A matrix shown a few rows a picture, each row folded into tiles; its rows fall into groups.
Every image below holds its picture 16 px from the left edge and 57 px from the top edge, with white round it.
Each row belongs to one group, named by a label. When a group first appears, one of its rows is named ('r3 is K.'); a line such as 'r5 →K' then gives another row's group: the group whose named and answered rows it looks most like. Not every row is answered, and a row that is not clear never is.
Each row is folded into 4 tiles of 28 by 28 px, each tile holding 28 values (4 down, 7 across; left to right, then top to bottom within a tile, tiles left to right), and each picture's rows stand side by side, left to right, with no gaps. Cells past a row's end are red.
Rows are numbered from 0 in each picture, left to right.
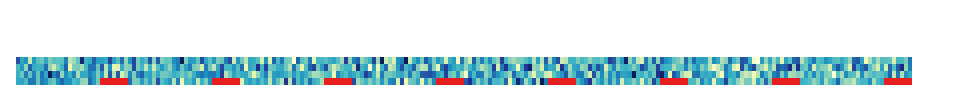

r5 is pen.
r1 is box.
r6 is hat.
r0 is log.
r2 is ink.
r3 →box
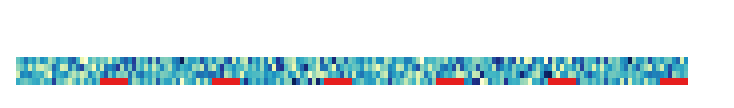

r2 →ink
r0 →hat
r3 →hat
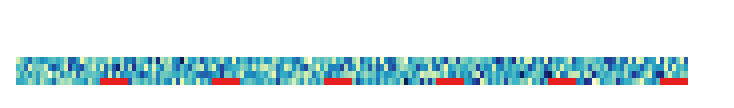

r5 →pen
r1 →box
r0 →hat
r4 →pen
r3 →ink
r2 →hat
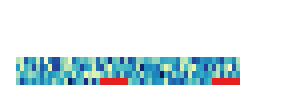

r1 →log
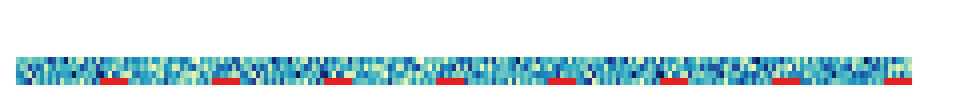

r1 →hat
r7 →log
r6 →log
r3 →hat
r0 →pen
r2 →pen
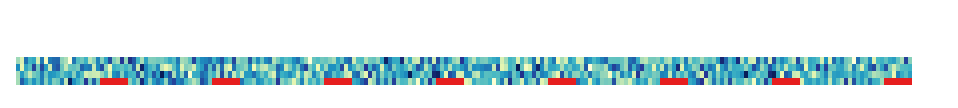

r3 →pen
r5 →hat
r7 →ink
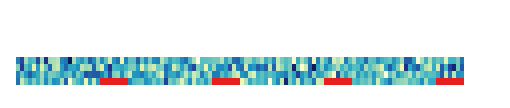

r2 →ink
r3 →hat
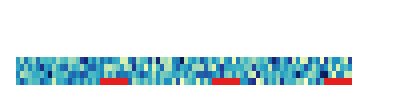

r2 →pen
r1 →box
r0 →log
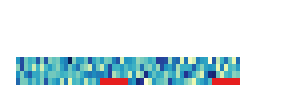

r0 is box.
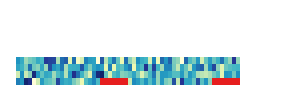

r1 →ink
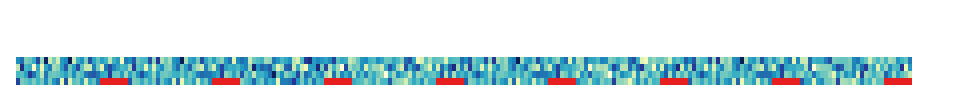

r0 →box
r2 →log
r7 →hat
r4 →box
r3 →hat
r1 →box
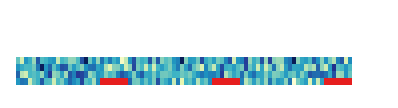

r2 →box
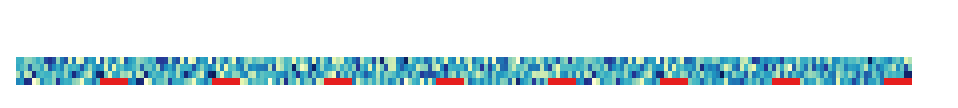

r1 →pen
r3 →box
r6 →log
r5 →pen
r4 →ink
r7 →log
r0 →pen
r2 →ink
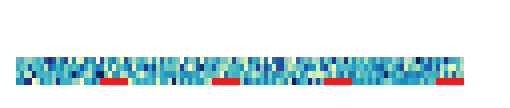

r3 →log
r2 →ink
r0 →pen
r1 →ink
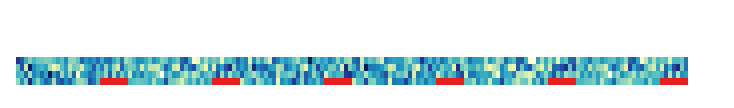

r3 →log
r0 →log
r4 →hat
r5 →hat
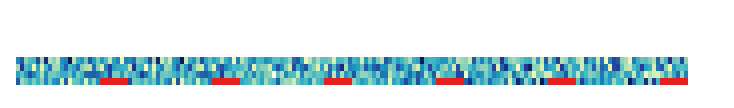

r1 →box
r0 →box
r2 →hat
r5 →ink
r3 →log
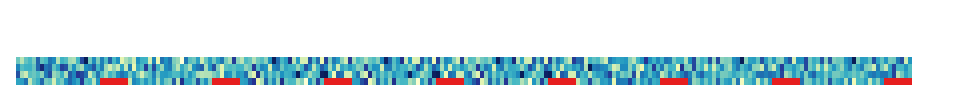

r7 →box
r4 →pen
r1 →ink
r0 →log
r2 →pen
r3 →pen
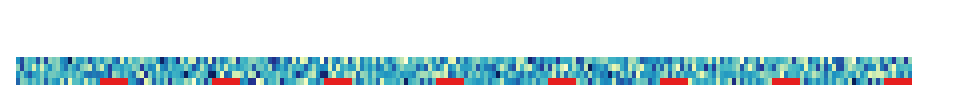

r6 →ink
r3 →ink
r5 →log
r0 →box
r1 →pen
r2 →pen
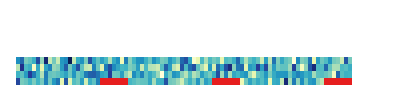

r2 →ink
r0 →box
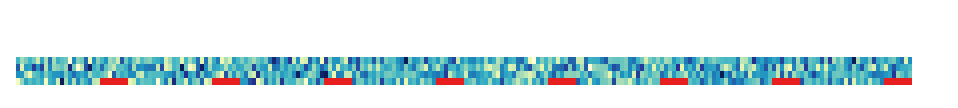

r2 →pen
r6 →log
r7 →box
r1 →ink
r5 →hat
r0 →ink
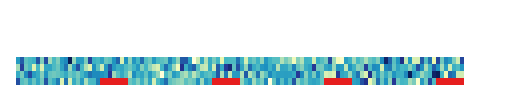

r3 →pen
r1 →hat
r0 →box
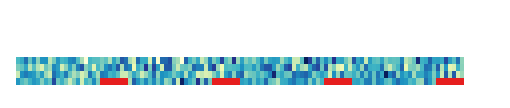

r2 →log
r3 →log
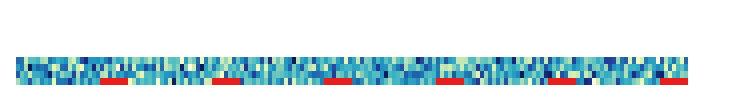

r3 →log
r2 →box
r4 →pen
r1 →ink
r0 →log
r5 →pen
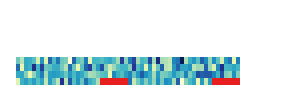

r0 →ink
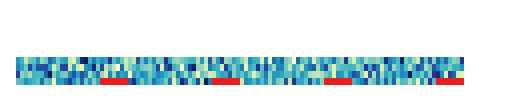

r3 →pen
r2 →ink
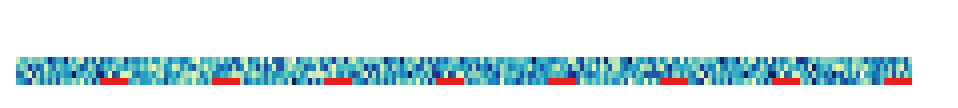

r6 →pen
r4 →log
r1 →hat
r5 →box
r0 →pen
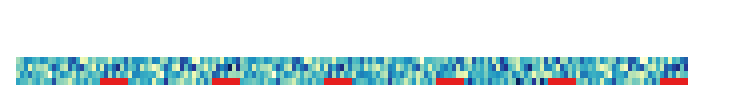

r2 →hat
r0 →hat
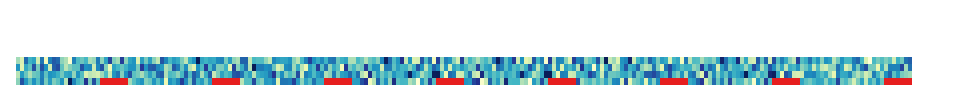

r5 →box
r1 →log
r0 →ink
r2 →log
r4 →pen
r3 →pen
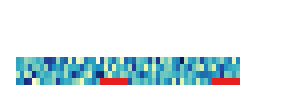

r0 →pen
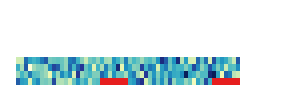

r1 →pen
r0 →hat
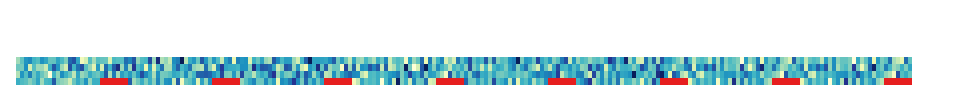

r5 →pen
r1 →box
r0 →hat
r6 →ink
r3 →ink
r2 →log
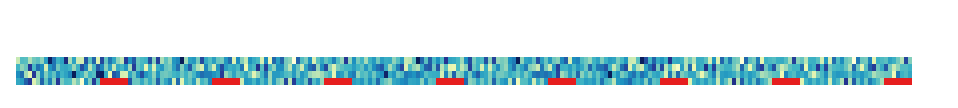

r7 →ink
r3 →log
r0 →pen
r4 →box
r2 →ink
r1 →box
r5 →log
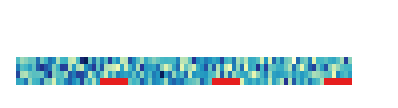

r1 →log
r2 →ink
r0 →log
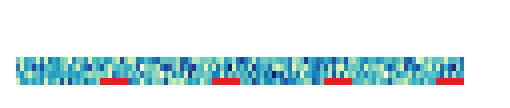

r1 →hat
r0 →ink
